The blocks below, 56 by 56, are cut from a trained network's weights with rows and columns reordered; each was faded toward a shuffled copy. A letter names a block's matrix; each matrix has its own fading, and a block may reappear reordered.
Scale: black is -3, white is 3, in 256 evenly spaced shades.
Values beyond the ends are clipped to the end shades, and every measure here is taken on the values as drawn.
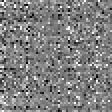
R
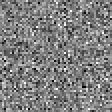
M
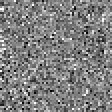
M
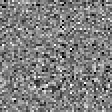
M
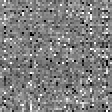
R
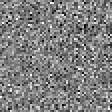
M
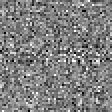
M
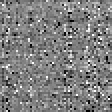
R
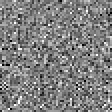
M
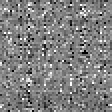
R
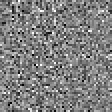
M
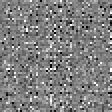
R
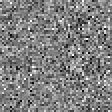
M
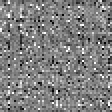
R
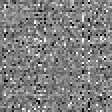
R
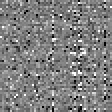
R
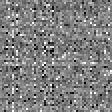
R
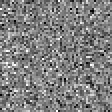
M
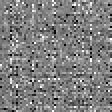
R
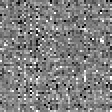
R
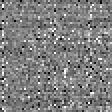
R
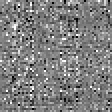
R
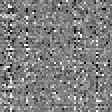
R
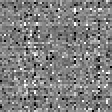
R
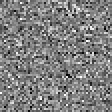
M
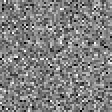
M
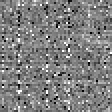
R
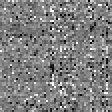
R
